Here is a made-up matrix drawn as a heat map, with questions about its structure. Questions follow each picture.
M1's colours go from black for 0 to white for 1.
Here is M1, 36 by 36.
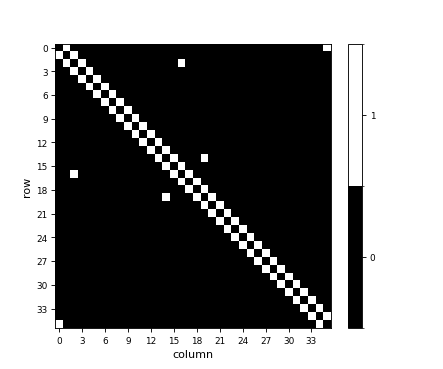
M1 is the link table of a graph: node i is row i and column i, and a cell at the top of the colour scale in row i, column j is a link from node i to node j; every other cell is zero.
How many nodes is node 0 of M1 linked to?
2
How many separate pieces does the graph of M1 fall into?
1
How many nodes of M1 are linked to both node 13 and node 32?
0
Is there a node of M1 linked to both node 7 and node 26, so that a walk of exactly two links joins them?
no
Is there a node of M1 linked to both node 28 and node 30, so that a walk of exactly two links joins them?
yes
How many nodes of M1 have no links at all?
0
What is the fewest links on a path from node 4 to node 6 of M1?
2
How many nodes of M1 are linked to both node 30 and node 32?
1
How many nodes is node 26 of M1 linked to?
2
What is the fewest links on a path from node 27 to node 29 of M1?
2
